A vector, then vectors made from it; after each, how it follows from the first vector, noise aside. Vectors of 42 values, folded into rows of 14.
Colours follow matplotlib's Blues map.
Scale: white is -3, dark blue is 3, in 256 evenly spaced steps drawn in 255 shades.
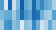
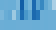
partly zeroed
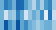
wrapped around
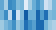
wrapped around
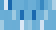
partly zeroed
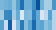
wrapped around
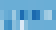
partly zeroed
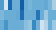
partly zeroed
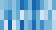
wrapped around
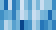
negated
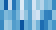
negated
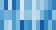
negated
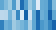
wrapped around
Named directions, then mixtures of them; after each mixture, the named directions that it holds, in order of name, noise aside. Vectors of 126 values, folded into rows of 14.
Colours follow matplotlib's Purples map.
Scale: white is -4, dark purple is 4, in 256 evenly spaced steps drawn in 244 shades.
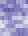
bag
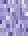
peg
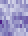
bag, peg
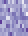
peg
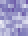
bag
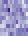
bag, peg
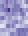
bag, peg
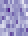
bag, peg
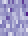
peg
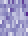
peg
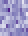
bag, peg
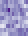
bag, peg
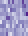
peg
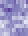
bag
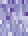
bag, peg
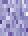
peg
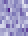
bag, peg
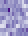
bag, peg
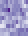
bag, peg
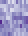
bag, peg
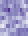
bag, peg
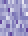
peg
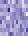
peg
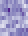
bag, peg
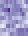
bag, peg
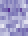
bag, peg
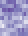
bag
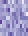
peg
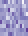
peg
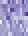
bag, peg
